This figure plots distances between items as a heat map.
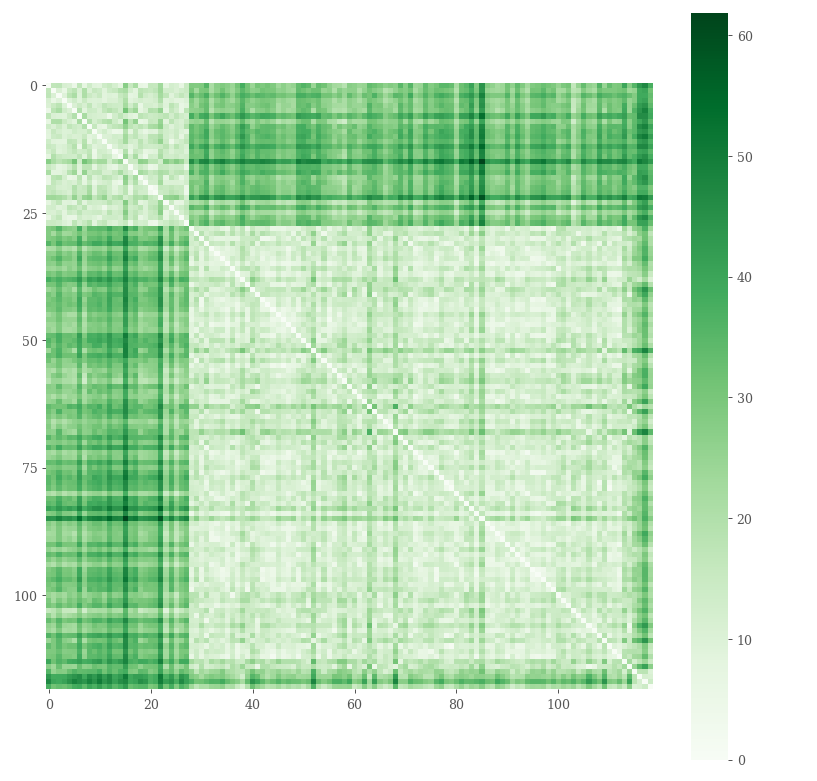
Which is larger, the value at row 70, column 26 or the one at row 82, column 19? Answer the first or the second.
the second
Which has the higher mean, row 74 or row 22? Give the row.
22
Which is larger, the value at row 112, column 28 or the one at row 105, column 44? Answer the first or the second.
the second
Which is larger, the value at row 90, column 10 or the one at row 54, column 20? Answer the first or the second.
the first
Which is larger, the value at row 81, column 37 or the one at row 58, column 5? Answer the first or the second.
the second
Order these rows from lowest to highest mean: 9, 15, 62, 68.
62, 68, 9, 15
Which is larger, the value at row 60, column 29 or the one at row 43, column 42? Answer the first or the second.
the first
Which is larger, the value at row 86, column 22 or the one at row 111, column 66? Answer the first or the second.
the first
